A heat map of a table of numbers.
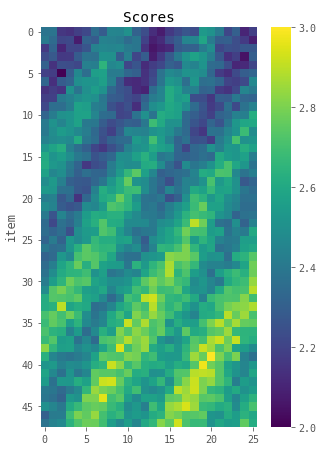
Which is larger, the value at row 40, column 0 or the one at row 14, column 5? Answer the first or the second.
the first
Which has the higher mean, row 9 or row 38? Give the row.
38
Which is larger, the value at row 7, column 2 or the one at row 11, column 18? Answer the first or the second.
the second
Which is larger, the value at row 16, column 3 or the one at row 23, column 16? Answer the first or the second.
the second
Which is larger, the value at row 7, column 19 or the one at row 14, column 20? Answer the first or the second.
the second
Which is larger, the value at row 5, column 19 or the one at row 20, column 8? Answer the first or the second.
the second
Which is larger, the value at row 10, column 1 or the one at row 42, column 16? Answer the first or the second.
the second
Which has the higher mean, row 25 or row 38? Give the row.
38
